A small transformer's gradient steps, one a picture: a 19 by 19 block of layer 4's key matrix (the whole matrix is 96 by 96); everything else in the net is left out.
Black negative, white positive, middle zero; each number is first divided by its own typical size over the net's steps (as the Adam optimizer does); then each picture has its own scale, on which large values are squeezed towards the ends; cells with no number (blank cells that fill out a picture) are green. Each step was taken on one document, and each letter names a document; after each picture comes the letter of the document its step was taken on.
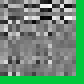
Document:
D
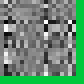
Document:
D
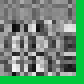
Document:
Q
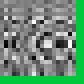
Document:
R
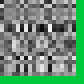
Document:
Q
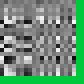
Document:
R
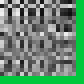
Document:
Q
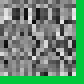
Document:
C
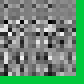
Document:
D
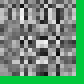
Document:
C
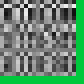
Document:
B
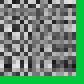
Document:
B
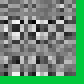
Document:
D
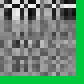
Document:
B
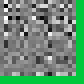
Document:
D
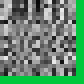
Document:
C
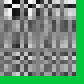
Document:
B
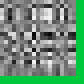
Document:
C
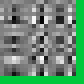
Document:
R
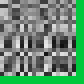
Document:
Q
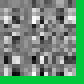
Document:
R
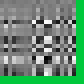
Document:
R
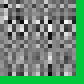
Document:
D
